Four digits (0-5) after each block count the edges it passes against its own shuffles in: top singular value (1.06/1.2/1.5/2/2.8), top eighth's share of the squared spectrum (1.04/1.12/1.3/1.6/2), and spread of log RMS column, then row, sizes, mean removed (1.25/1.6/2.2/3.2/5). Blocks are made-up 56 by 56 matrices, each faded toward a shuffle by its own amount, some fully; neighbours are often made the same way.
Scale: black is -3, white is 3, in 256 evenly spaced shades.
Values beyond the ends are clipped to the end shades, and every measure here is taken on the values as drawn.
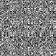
4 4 2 2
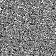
1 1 0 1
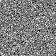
0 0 0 0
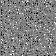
2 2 1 1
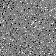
1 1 0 0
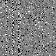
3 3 2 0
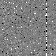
3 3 1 0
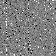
2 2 1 0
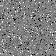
0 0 0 0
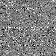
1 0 0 2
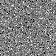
0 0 0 0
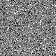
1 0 0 1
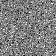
0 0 0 0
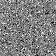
0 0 0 0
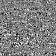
1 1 0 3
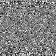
1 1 0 3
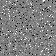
0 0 0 0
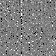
3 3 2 0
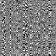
4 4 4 2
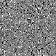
2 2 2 0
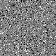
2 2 1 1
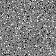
1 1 0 0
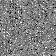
1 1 0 0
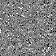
3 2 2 0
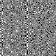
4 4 3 0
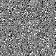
3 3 2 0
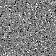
2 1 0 0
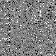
2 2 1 1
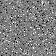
0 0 0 0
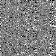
3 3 2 1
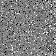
2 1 1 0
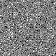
2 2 0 1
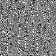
3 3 2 0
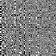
4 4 4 2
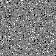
2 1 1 0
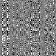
4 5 4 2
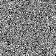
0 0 0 1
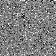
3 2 1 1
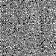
3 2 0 1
